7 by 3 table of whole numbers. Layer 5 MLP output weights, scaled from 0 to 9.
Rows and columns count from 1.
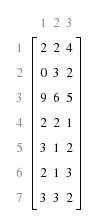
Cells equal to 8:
0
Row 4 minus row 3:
-7 -4 -4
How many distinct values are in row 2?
3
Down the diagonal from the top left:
2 3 5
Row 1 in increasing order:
2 2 4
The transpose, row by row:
2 0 9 2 3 2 3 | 2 3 6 2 1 1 3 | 4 2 5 1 2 3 2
